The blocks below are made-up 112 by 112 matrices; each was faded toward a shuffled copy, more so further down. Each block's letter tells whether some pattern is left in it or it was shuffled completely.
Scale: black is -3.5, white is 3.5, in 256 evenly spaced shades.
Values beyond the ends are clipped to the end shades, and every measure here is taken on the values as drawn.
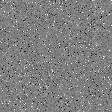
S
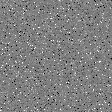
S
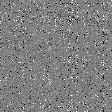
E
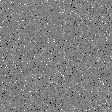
S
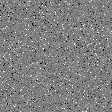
S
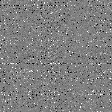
E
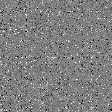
E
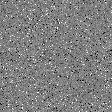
S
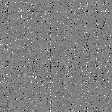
E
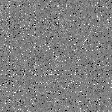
E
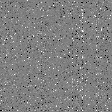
E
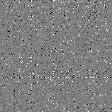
E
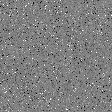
S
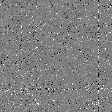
E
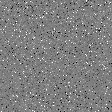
S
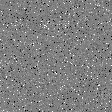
S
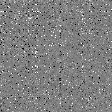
E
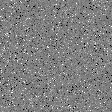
S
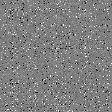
E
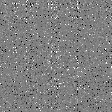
E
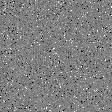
S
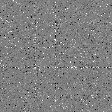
E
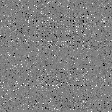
E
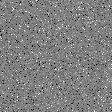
S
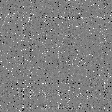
E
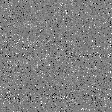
E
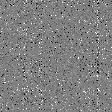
E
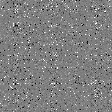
E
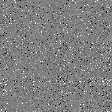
E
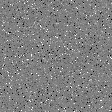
S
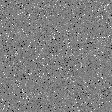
S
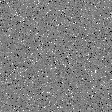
S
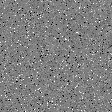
S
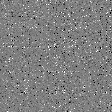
E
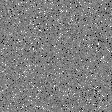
S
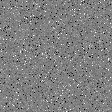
S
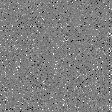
E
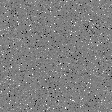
S
